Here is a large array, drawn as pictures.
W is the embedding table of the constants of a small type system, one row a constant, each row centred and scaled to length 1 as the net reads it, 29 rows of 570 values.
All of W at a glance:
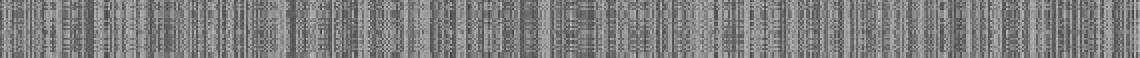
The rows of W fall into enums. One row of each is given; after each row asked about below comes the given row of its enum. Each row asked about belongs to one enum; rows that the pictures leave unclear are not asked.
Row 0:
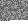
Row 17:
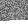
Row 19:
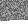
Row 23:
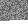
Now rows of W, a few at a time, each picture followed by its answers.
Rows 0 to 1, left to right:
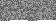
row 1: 17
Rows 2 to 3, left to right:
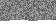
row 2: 23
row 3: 19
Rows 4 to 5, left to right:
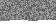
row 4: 23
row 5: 0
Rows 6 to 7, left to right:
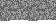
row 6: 0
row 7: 0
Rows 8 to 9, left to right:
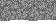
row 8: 0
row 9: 19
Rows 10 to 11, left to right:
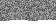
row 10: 17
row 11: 0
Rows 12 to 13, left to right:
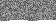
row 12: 19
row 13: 17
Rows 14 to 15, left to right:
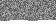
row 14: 19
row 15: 23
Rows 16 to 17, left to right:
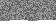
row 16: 23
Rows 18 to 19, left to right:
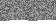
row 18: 17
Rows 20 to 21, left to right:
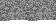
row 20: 17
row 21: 17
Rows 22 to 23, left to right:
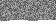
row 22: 19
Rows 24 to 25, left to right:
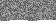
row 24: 19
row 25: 17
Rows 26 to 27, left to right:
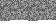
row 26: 0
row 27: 0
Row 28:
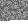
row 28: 0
